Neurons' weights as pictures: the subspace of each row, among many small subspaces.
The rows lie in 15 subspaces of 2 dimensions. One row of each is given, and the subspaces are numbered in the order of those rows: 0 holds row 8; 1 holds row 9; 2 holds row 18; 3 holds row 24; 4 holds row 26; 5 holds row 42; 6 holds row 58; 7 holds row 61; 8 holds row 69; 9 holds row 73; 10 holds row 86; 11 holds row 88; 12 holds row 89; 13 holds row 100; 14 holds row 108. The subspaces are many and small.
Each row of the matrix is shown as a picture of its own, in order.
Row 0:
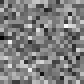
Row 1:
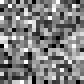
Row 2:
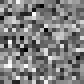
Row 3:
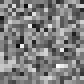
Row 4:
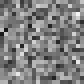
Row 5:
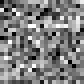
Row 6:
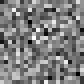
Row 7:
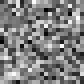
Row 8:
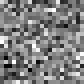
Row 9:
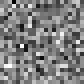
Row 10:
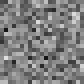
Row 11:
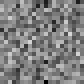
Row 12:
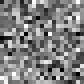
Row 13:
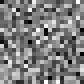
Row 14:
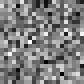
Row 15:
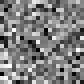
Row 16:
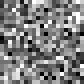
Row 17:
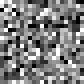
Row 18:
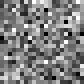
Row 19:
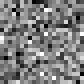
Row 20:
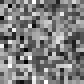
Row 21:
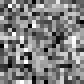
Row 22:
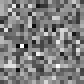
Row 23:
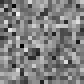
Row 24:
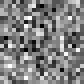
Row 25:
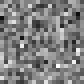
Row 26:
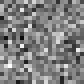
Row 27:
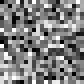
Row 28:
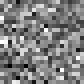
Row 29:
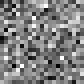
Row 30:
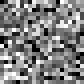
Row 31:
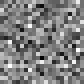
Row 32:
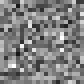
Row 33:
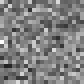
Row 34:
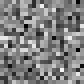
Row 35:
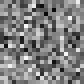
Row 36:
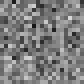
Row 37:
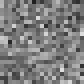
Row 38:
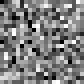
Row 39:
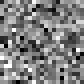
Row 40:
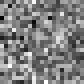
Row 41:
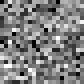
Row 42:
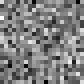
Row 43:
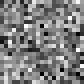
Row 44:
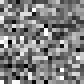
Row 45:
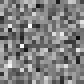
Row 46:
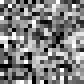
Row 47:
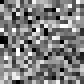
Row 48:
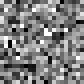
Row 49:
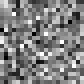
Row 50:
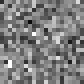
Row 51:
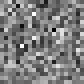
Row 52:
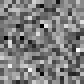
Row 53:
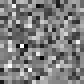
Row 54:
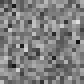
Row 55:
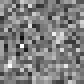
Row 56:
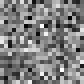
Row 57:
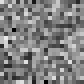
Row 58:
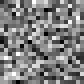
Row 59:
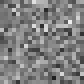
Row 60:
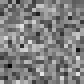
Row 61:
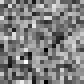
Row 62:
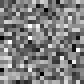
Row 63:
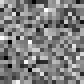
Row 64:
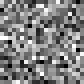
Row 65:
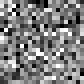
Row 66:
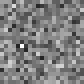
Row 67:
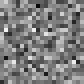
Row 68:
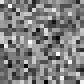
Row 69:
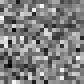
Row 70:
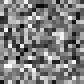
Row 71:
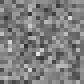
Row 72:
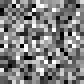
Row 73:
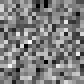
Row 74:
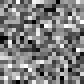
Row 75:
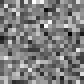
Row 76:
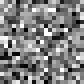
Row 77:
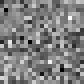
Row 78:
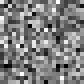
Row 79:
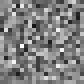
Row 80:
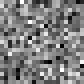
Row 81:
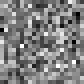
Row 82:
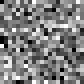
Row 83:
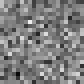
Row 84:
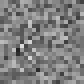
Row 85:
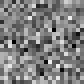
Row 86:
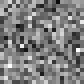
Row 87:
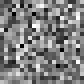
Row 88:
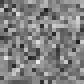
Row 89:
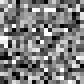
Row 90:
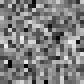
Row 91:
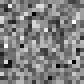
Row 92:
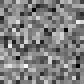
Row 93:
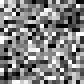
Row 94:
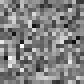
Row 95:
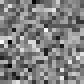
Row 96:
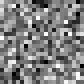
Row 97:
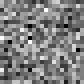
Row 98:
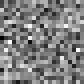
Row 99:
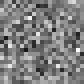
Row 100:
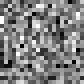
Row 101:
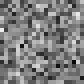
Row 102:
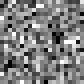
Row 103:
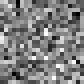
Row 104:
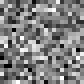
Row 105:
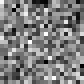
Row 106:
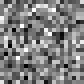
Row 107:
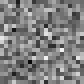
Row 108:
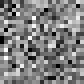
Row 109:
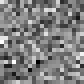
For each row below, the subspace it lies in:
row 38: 7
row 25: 13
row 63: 1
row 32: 4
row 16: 2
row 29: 14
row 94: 7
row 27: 7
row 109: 0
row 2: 8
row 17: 11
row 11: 9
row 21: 7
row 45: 4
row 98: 14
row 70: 12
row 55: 4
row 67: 12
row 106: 12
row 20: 7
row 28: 8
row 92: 12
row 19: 10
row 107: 8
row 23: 11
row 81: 13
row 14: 9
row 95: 6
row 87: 6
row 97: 14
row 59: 10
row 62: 14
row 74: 10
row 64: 1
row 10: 12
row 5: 11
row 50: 5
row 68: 5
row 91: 13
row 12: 3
